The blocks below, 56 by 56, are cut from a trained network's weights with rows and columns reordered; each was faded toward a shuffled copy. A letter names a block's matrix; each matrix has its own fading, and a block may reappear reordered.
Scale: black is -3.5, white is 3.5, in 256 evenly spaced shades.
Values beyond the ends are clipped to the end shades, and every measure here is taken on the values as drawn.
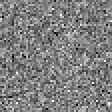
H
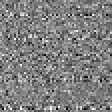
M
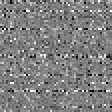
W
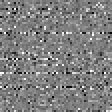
W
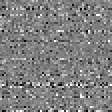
W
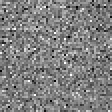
H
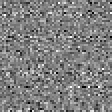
M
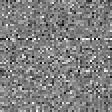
M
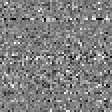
M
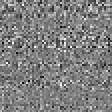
M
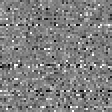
W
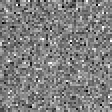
H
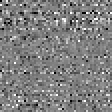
W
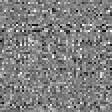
M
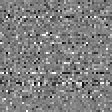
W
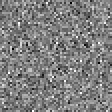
H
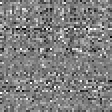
M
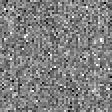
H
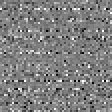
W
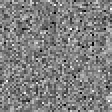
H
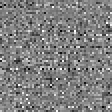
M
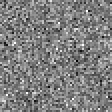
H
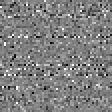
W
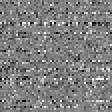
W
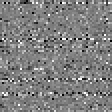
W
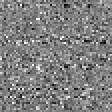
M
